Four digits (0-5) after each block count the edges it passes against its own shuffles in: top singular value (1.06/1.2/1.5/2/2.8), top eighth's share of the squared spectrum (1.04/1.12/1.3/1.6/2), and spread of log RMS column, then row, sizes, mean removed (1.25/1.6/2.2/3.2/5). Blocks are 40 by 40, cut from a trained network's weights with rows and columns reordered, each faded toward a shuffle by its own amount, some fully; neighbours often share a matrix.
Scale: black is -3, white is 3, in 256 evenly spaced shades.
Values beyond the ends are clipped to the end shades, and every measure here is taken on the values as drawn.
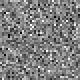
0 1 0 0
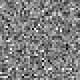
2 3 0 1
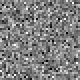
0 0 0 0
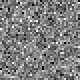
0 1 0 0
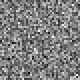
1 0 0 0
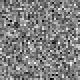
0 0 0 0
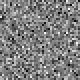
0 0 0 0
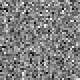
1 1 0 0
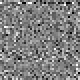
2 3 0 2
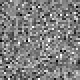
1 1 0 0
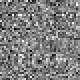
3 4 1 2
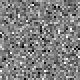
0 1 0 0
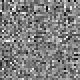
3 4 1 2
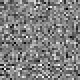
3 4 0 2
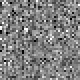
1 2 0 1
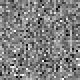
1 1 0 0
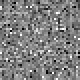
1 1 0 0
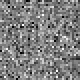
1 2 0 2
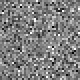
1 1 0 0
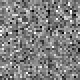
1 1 0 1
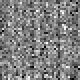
3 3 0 2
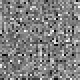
2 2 0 2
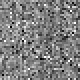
1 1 0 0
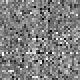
2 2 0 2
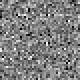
1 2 0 0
